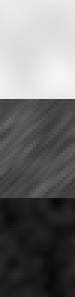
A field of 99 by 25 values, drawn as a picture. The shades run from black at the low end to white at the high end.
The table splits into 3 rows of 1 panel. Panel 1,1: very high, smooth, faint in contrast. Panel 2,1: low, slanting up to the right, faint in contrast. Panel 3,1: very low, blotchy, faint in contrast.
